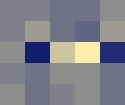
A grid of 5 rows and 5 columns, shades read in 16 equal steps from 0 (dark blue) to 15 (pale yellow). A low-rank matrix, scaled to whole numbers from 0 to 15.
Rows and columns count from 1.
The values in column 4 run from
5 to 15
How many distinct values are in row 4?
3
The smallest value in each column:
7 0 6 5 1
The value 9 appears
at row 2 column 2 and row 2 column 5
